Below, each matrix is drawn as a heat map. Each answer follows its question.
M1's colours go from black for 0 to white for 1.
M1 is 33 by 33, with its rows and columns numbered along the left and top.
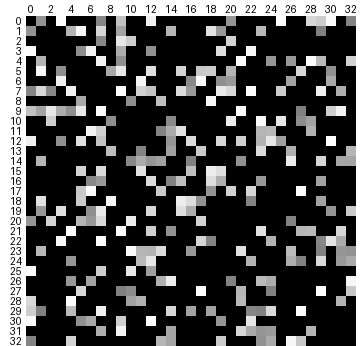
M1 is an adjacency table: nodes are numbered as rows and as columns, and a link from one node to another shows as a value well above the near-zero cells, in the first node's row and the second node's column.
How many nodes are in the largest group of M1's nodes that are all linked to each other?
4
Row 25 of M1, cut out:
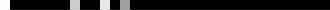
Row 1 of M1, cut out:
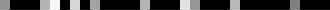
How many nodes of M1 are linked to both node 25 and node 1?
2
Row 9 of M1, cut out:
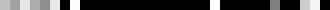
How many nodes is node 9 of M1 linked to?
11
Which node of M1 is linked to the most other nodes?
node 7
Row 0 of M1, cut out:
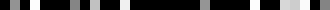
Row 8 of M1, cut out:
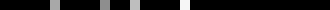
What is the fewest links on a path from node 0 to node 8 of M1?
3
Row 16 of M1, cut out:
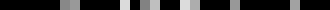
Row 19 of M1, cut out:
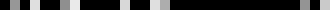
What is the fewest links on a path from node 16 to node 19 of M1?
1
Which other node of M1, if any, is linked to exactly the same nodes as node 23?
node 14
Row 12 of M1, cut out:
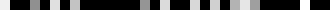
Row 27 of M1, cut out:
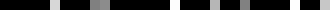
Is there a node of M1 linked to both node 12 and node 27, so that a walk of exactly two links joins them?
yes
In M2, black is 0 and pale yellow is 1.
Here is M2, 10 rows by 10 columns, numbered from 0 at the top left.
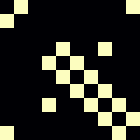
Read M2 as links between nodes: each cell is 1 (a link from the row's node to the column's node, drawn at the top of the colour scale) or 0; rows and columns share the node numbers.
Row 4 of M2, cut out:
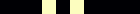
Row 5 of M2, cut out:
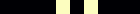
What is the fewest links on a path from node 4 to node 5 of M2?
1
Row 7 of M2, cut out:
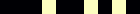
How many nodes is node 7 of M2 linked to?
3
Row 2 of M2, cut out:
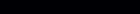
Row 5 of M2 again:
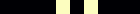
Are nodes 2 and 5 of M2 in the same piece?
no
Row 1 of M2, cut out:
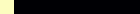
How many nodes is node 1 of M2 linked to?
1
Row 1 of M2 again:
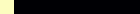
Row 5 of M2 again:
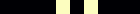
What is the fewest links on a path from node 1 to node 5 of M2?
6
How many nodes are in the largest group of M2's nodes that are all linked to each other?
2
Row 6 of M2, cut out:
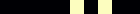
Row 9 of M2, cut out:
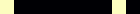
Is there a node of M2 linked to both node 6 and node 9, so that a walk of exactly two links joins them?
no
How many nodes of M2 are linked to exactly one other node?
1
